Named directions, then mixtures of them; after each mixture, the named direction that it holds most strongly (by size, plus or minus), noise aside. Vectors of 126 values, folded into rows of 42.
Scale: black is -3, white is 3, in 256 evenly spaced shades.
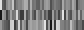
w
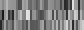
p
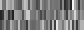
p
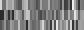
p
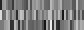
w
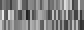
p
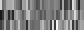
p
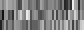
p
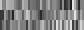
p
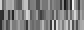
p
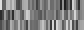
p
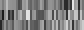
p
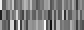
w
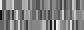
w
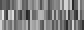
p
